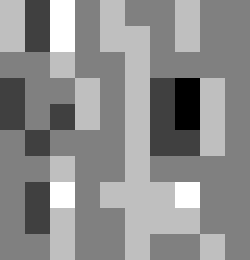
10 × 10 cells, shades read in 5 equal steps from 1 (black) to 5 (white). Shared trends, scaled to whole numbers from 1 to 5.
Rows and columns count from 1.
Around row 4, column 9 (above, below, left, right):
3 4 1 3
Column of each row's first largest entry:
3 3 3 4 4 6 3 3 3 3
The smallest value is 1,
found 2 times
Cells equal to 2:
12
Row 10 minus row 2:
-1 1 -1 0 -1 0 0 -1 1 0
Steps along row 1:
down up down up down same up down same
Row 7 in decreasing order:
4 4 3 3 3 3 3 3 3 3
